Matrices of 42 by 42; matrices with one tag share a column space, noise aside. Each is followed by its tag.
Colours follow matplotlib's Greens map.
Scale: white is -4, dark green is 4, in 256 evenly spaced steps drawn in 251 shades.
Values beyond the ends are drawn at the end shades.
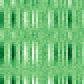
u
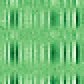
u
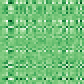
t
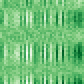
u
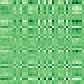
t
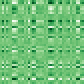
t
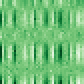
u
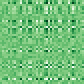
t
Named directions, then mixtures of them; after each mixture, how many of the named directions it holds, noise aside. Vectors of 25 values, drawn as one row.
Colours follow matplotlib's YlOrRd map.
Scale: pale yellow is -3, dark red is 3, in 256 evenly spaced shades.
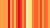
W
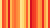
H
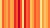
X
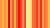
one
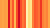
one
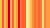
one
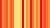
one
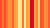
three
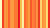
two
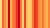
three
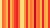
two
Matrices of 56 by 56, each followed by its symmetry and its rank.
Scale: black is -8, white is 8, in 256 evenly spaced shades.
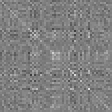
symmetric, rank five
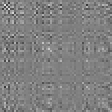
symmetric, rank three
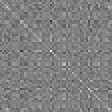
symmetric, rank five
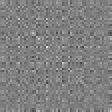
symmetric, rank three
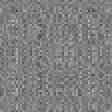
neither, rank five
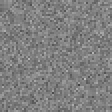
antisymmetric, full rank
